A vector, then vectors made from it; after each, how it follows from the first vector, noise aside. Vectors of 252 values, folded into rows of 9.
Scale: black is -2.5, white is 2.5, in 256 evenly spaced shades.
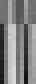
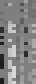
partly zeroed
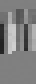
partly zeroed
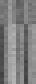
shrunk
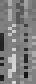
partly zeroed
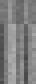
shrunk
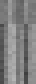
shrunk
